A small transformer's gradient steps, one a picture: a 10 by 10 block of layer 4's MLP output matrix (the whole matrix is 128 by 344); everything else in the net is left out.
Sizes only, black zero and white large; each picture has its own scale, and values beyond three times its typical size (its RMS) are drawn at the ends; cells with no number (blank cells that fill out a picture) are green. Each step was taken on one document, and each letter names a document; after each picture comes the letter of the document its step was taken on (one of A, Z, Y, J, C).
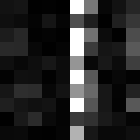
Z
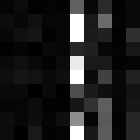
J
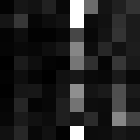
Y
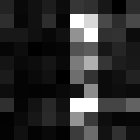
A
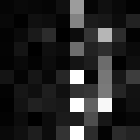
J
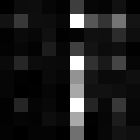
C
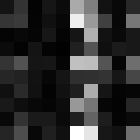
Z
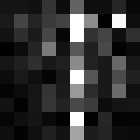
C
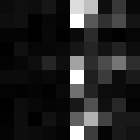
Y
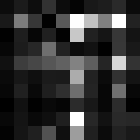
C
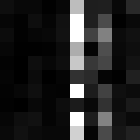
J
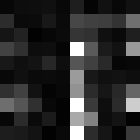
Z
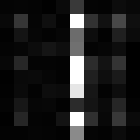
C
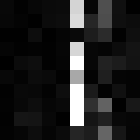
J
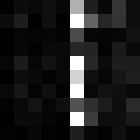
C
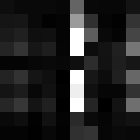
Z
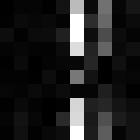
J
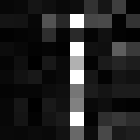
Y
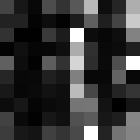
Z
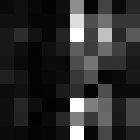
A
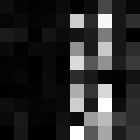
A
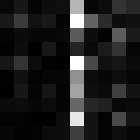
C
